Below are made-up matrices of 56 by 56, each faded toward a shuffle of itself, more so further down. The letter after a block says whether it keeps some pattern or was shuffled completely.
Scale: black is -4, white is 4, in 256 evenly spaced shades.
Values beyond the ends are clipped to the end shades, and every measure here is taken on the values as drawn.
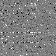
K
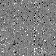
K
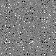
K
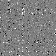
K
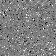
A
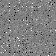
K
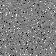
A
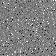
A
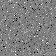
A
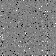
K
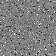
A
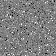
A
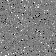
A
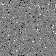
A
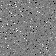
A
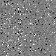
K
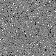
A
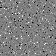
A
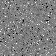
A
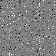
K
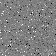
A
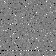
K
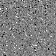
K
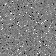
A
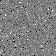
A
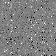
K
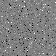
A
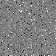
K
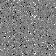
K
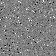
A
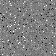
K
